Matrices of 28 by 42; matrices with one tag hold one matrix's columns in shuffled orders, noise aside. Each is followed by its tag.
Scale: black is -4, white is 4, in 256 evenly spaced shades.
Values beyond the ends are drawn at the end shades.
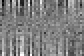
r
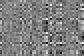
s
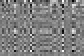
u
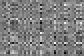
s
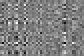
s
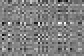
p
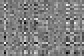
s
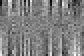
r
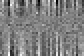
r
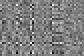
s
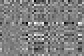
p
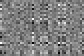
s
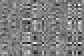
s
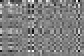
u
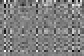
u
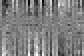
r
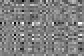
p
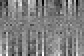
r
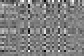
u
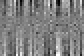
r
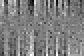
r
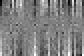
r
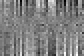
r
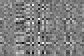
s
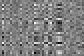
s
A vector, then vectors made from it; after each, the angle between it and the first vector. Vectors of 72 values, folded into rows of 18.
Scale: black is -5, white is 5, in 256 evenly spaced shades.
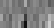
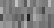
partly opposed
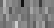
orthogonal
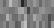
partly opposed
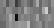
orthogonal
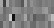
orthogonal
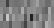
partly aligned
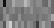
orthogonal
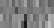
nearly parallel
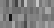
partly aligned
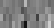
nearly parallel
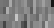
partly aligned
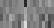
nearly opposite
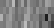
partly opposed
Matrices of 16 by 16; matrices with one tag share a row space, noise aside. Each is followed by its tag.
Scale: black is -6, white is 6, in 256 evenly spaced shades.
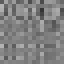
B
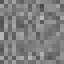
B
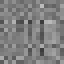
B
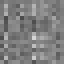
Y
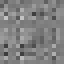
Y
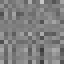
B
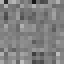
Y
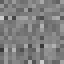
B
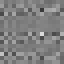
B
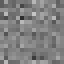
Y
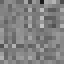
B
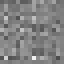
Y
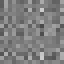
B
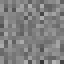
B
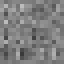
Y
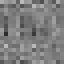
Y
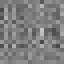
B
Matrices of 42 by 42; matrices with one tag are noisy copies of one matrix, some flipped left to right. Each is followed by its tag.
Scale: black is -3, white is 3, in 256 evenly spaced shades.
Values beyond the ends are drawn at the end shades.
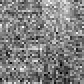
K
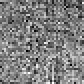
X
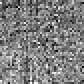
X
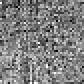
X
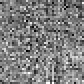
X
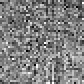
X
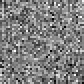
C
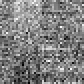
K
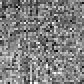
X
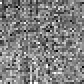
X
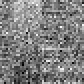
K
